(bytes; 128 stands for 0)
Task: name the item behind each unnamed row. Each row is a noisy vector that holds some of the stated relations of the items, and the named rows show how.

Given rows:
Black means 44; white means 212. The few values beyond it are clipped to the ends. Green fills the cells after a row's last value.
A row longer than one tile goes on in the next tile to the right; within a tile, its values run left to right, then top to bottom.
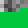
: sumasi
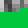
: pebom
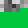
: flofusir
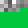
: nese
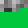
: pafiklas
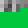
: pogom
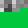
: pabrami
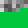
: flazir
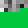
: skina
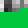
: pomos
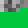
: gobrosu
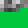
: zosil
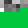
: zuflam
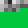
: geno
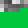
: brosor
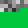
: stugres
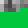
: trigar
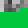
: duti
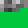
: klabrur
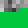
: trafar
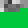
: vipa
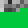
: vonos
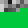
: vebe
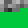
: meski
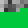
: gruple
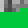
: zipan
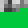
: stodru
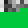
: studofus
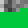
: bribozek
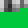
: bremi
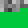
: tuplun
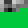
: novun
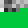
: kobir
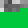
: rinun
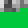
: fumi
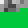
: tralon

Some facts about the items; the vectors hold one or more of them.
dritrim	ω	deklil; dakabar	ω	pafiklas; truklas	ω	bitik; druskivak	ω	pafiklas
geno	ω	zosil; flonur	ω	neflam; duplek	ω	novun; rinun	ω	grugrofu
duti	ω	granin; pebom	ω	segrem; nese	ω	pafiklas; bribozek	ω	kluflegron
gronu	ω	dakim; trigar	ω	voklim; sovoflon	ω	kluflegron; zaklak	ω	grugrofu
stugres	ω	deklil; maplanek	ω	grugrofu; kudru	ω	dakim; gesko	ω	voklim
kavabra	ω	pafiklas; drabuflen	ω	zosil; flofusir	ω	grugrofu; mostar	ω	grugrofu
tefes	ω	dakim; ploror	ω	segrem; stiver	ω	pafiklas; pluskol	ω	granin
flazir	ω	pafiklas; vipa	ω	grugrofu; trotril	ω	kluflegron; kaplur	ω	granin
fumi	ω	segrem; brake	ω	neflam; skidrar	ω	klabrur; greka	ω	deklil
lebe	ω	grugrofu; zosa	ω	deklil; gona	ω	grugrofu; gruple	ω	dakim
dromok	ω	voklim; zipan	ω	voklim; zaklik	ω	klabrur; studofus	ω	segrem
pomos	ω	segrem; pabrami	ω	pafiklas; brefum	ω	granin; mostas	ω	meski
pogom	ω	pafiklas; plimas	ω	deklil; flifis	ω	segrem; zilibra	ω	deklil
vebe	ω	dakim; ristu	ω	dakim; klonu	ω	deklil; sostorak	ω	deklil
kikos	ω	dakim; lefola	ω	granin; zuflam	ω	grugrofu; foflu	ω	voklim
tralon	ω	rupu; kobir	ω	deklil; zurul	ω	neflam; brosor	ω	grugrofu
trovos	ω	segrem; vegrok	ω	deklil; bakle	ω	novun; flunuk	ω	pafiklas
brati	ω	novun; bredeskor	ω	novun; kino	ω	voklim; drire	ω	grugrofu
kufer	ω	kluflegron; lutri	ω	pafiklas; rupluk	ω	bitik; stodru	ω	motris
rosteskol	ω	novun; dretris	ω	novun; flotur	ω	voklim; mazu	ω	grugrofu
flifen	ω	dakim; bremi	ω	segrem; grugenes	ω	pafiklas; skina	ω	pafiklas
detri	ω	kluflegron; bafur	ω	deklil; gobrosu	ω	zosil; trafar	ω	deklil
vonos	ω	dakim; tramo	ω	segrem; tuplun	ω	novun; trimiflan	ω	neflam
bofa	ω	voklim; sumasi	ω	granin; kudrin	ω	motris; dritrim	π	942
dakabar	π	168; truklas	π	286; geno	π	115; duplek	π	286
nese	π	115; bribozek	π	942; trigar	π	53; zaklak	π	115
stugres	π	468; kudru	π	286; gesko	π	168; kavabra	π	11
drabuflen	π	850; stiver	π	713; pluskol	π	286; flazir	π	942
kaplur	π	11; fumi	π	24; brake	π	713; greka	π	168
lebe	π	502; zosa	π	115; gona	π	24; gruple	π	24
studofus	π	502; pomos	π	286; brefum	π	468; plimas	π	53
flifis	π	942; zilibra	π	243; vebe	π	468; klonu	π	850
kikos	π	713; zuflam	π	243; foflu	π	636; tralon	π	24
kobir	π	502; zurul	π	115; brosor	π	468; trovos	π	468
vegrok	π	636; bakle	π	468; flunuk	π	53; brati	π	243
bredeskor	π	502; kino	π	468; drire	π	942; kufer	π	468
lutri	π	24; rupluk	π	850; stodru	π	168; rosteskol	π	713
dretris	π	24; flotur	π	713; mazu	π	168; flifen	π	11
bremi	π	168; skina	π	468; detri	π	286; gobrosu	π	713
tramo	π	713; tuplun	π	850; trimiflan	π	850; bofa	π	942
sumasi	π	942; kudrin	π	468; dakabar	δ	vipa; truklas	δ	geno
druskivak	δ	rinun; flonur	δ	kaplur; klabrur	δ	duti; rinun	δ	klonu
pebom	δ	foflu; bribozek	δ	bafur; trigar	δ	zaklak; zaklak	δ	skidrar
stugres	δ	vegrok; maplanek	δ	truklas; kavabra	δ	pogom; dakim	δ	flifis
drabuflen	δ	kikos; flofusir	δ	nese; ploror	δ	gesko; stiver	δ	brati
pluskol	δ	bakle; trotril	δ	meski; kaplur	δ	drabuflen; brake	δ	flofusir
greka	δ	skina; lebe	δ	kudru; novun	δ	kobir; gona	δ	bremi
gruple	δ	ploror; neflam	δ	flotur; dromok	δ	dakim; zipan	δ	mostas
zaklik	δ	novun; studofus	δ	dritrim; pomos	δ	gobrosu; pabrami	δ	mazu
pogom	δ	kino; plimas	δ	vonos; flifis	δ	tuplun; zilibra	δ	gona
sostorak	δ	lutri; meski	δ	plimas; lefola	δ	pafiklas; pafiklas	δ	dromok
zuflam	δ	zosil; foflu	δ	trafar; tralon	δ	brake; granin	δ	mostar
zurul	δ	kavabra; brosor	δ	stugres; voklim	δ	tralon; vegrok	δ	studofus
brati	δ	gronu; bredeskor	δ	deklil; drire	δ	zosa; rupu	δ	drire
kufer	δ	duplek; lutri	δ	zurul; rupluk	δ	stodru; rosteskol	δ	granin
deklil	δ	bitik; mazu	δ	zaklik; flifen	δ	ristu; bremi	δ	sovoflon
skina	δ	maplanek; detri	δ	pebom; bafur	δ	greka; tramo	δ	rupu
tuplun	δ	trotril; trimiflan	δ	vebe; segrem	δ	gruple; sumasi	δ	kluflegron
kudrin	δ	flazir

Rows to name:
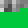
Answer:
druskivak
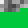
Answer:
brake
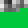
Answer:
trovos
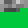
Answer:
deklil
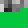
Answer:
kaplur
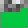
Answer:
grugrofu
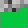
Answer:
zosa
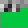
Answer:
kavabra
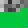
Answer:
kikos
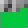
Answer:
lutri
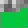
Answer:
flunuk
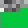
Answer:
zilibra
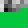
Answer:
duplek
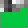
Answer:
mazu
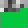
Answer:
greka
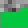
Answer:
plimas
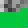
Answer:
bofa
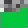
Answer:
brati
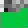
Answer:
bredeskor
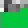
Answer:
lebe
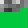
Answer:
voklim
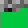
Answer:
dakim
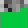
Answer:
flifis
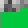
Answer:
dretris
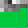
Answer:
zaklak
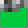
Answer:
segrem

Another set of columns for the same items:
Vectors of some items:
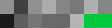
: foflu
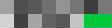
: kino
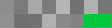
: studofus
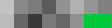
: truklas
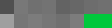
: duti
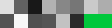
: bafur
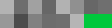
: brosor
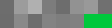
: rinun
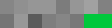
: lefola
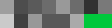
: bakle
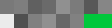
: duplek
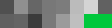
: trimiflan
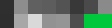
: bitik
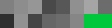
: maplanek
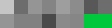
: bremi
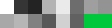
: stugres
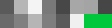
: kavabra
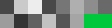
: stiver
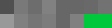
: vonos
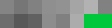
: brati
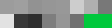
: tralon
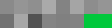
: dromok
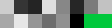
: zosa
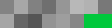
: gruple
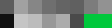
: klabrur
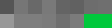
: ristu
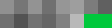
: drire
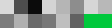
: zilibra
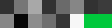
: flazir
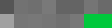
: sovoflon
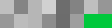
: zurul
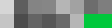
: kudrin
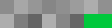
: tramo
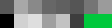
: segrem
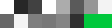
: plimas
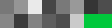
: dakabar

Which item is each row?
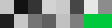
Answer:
vegrok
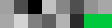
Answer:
trafar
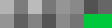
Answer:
mazu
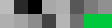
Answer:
dritrim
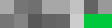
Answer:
flifis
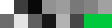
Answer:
greka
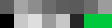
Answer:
voklim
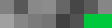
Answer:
geno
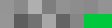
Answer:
lebe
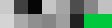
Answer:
kobir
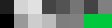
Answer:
pafiklas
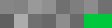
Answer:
flifen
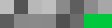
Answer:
trigar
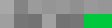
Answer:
bredeskor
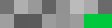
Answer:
gona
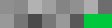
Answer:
zaklik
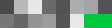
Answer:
pogom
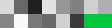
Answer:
sostorak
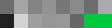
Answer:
meski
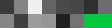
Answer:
nese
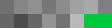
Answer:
zuflam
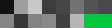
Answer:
grugenes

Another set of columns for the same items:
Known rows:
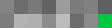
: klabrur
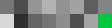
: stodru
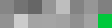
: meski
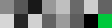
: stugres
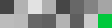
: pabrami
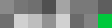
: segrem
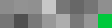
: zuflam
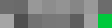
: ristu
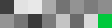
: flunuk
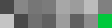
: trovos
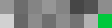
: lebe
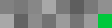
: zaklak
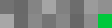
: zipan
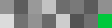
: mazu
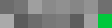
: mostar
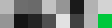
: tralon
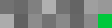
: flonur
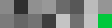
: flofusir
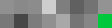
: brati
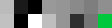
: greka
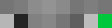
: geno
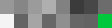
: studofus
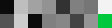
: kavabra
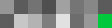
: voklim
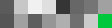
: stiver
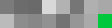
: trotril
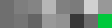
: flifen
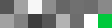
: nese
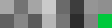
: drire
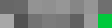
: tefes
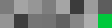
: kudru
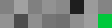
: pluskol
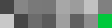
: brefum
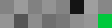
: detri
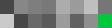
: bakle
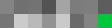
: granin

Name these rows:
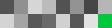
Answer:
dakabar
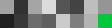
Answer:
brake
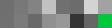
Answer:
kaplur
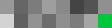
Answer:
bredeskor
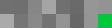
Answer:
rinun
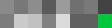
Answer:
novun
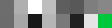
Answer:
flazir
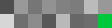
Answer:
brosor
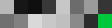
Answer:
deklil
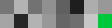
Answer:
truklas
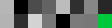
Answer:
klonu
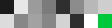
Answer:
skina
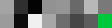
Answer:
bafur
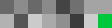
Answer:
maplanek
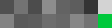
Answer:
zurul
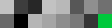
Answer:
zilibra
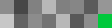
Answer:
bremi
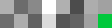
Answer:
flifis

